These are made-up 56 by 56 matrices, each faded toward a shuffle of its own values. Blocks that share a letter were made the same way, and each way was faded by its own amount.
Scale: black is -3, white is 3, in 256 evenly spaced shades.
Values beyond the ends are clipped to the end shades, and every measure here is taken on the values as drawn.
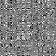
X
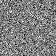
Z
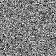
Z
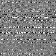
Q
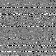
Q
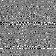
Q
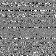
Q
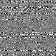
Q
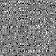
X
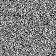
Z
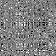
X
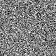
Z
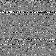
Q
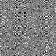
X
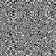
X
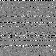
Q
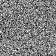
Z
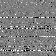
Q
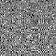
X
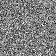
Z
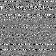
Q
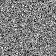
Z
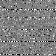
Q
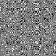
X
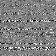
Q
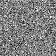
Z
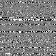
Q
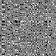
X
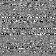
Q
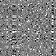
X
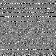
Q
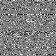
Q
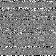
Q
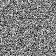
Z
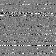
Q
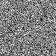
Z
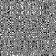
X
